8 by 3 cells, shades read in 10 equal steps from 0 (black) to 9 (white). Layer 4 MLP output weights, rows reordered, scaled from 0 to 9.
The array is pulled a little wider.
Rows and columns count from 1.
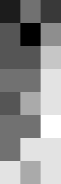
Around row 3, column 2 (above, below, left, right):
0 4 3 7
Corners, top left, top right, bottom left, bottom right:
1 2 8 8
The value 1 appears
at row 1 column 1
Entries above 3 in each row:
1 1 1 3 2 3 3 3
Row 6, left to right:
4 4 9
